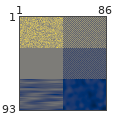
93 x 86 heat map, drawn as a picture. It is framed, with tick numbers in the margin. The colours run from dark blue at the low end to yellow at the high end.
It is made of 3 by 2 panels. Panel 1,1: high, fine-grained. Panel 1,2: middling, checkered, strong in contrast. Panel 2,1: middling, flat. Panel 2,2: low, checkered. Panel 3,1: low, streaked across. Panel 3,2: very low, blotchy, faint in contrast.
